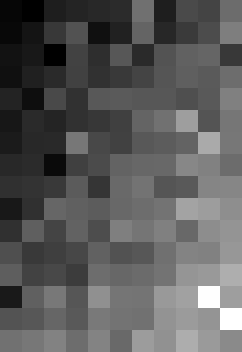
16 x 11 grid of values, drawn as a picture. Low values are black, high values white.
Ninth with the highest average: bottom right. Slope: up to the bottom right. Mirror symmetry: none. Ninth with the lowest average: top left. Odd rows or columns: none.
